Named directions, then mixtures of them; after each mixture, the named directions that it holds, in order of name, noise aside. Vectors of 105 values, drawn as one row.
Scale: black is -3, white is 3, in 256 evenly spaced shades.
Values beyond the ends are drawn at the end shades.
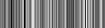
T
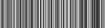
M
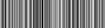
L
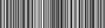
L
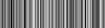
M, T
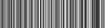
M, T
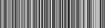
M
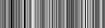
T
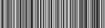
M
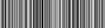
L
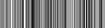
T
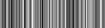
L, T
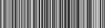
M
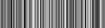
M, T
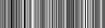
T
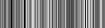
T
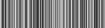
L, M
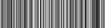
M, T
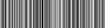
L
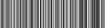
M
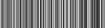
M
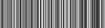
M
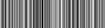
L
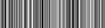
L, T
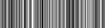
L, T
